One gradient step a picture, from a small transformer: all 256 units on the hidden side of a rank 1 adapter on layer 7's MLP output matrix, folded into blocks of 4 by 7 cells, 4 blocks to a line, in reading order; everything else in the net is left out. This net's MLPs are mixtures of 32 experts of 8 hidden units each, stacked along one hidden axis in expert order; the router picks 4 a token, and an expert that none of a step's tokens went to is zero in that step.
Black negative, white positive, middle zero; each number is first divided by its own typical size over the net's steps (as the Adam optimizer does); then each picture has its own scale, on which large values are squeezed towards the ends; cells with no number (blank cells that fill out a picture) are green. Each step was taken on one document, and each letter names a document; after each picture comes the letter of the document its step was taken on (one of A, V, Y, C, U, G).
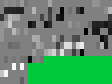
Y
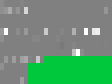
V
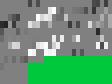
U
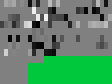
U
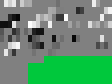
U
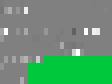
V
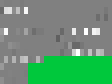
V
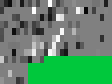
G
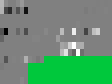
V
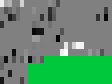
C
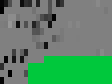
C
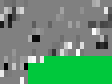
Y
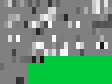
U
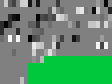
U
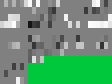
U
